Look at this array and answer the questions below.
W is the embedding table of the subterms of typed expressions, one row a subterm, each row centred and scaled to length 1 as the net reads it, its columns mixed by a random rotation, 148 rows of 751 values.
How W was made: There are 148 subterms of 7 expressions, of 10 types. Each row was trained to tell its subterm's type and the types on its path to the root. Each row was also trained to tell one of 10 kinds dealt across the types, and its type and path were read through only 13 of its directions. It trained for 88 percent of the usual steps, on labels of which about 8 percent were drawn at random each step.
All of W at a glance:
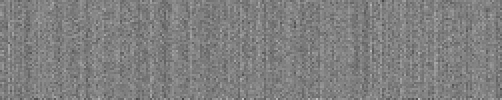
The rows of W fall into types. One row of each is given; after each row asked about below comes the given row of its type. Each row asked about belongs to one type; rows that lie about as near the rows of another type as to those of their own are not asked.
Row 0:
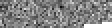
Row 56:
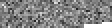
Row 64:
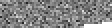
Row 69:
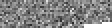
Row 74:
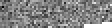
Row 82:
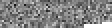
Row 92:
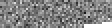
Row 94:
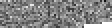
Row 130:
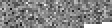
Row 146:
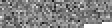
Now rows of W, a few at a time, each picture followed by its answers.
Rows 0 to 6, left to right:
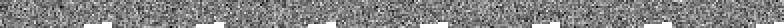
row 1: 74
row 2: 0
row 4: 146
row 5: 64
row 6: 94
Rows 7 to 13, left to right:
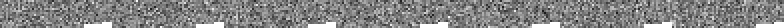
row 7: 69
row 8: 69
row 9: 64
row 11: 130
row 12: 92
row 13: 130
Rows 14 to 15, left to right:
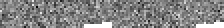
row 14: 64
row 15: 74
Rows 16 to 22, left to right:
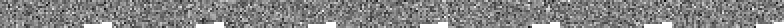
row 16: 69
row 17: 92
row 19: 92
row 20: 94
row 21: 94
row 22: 146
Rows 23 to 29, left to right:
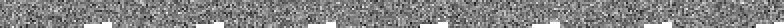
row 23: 82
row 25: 64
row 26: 92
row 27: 0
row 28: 94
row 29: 94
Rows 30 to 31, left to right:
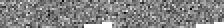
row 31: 130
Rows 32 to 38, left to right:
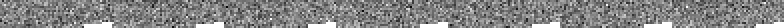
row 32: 69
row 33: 69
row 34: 74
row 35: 69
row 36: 0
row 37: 0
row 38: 74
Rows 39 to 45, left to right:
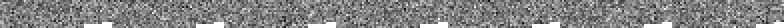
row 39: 130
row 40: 146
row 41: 69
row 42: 130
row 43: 92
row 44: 0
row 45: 74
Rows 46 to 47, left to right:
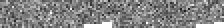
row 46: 146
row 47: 130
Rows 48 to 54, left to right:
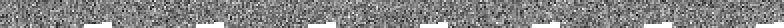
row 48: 64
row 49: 69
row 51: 82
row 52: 74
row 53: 56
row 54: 130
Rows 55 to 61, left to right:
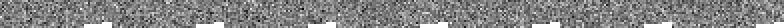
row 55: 74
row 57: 92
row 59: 64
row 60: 56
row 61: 69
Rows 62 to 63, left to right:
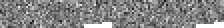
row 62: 130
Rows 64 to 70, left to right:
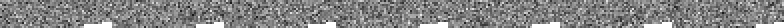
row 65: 146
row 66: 69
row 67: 74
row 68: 56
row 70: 74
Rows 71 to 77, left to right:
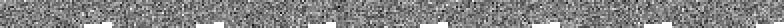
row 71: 82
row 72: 130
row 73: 92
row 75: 69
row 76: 69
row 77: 92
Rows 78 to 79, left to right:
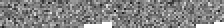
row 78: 0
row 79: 0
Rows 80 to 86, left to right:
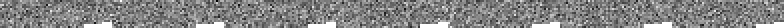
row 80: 64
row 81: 94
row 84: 130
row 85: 69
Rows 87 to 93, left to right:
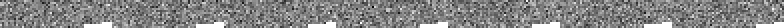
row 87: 92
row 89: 0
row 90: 64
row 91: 92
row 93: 56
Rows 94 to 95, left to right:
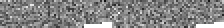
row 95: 94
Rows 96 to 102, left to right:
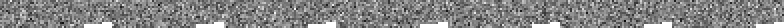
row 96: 74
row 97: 82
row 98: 146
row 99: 94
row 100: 130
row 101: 94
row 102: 56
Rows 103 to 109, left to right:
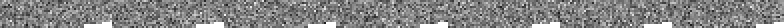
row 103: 0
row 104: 74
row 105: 94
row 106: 74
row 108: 56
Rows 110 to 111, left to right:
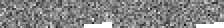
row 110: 0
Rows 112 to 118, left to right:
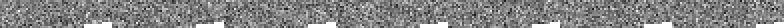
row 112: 69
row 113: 0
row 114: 74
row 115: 146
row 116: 64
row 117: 69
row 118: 92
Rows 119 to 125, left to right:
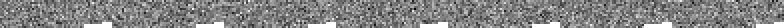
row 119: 74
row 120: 94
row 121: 92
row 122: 92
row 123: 69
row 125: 94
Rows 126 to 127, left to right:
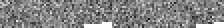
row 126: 56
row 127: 146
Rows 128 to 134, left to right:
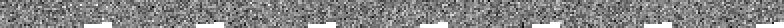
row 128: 130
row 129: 69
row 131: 74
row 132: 94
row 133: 130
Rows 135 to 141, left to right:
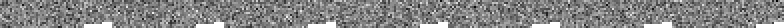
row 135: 94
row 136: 74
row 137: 0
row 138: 94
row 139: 56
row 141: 94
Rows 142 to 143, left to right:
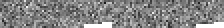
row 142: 146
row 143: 64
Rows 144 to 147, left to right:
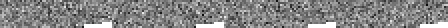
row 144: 94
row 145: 146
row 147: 74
